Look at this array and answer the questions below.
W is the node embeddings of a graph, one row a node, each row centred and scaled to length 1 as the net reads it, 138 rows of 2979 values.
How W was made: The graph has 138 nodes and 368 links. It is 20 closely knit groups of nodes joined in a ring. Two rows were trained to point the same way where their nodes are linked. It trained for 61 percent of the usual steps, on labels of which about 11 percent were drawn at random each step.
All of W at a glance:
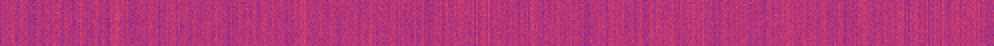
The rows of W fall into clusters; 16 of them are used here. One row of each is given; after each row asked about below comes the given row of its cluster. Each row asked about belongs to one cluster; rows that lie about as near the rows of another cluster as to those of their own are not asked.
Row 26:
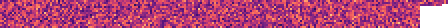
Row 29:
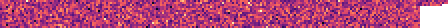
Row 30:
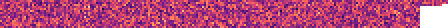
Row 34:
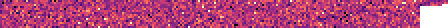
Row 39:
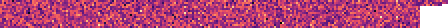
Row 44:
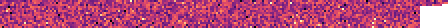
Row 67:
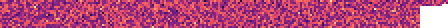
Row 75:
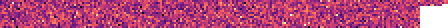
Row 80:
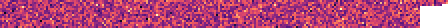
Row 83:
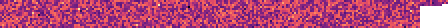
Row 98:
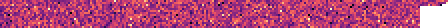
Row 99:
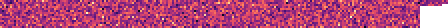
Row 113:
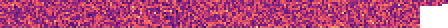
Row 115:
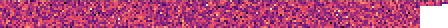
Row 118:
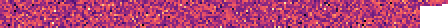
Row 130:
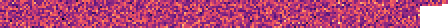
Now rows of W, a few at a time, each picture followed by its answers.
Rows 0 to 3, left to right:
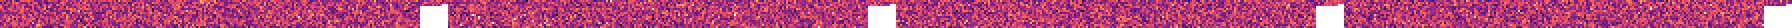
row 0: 30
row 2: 118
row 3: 99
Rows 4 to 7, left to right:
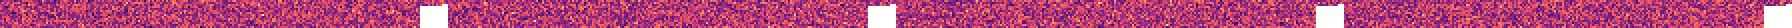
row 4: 30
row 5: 113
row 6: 67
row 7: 67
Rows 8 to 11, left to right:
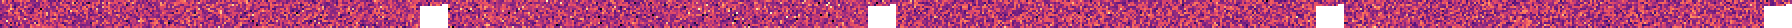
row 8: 29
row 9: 39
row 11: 44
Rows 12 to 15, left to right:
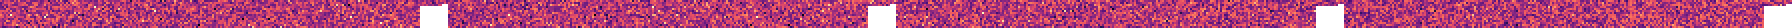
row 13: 75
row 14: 83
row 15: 75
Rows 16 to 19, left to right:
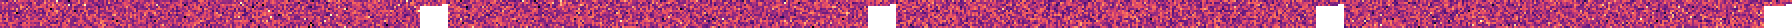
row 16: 130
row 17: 115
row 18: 39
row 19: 115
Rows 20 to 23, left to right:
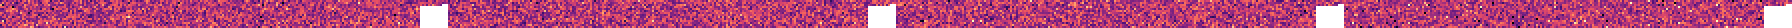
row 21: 30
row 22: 98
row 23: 113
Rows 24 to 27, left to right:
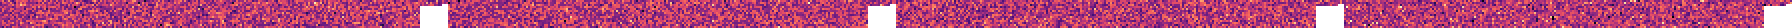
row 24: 99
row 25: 67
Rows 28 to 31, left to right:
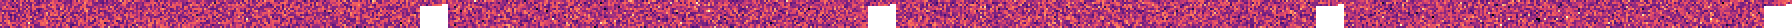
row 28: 130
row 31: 118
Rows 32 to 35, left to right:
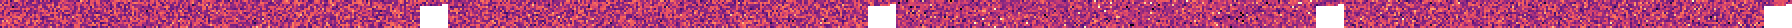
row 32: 83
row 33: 44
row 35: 118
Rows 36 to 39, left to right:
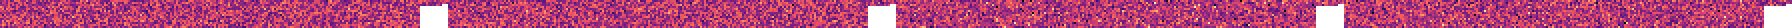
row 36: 83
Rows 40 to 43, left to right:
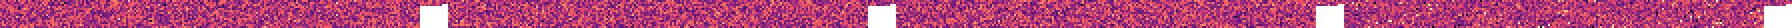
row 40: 115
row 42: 75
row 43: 113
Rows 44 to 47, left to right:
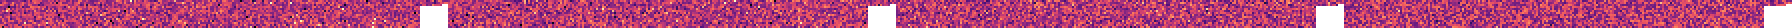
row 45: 115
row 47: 44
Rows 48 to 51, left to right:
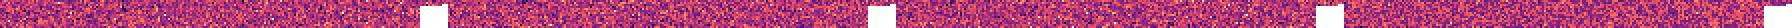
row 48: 115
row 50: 30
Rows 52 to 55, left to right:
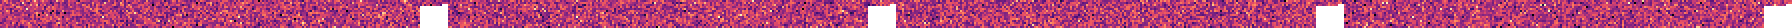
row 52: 39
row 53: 30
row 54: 130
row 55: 80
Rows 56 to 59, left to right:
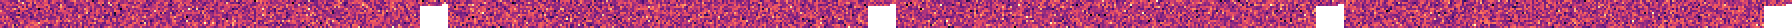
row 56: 80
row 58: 67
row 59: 115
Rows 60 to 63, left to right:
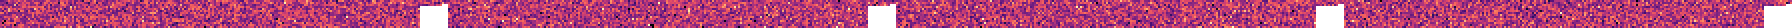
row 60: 75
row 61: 39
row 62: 75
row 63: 118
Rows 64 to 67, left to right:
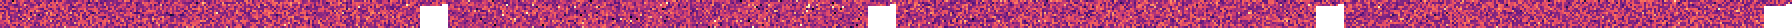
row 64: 130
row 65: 34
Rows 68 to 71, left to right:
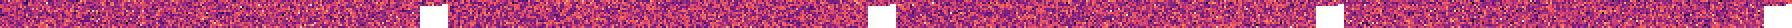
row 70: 113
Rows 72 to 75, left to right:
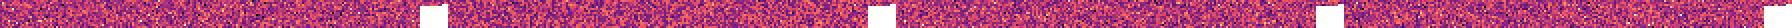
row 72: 34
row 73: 80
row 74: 118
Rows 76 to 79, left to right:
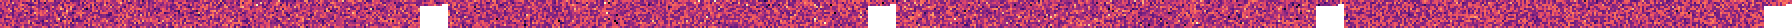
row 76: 29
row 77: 80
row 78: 83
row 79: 118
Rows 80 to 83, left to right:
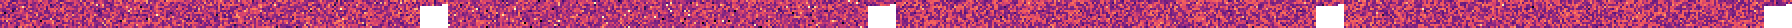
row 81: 98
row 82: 98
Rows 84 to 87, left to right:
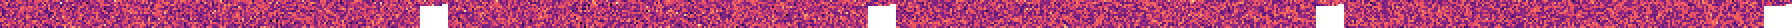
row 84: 80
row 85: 75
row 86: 30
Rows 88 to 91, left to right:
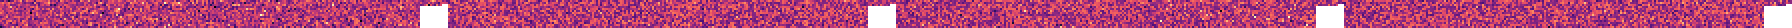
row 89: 39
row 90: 67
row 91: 99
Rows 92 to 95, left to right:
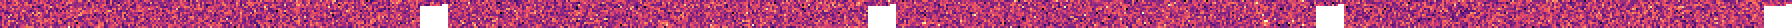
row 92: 34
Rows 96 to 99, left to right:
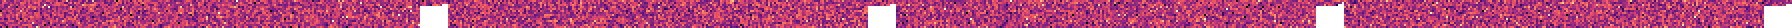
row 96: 44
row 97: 26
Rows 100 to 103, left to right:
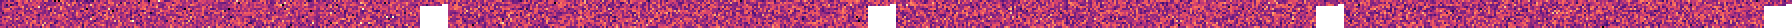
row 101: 115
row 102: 34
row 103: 99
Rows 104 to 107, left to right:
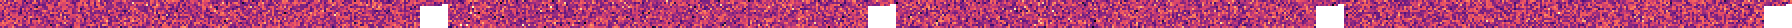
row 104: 83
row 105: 26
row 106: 39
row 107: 98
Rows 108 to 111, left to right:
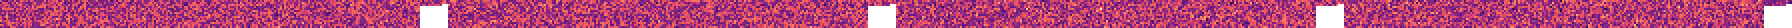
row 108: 130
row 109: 80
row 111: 99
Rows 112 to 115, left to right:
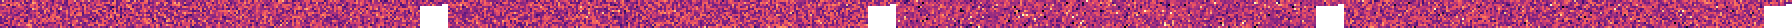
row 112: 39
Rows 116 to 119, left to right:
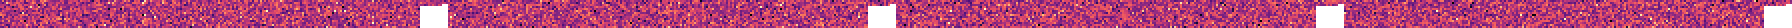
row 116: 39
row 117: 113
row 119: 130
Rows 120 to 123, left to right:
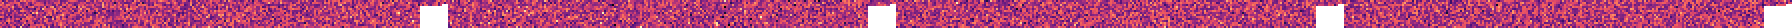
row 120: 113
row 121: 34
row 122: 130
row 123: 44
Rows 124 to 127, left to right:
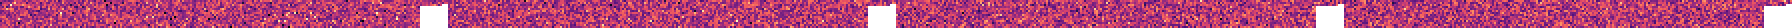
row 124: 34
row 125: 34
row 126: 26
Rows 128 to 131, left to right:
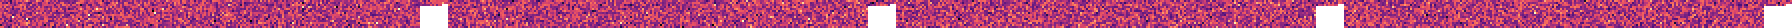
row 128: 118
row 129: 98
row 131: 30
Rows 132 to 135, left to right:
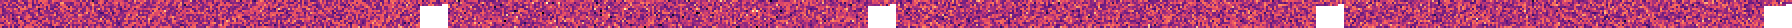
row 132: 80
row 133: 30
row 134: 26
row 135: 115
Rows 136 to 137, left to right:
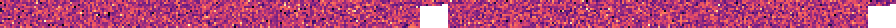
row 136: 29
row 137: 99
